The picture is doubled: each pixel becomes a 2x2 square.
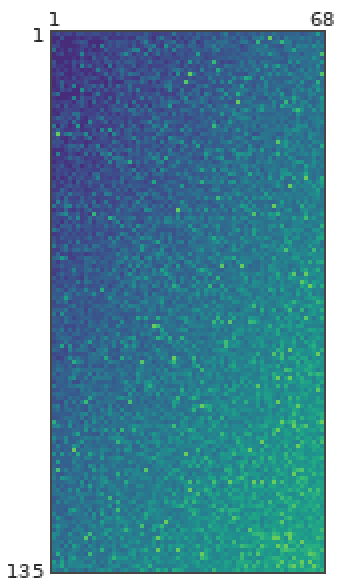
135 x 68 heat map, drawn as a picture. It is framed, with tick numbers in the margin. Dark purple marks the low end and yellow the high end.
Ninth with the lowest average: top left. Stripes: none. Slope: up to the bottom right. Ninth with the highest average: bottom right. Mirror symmetry: none.
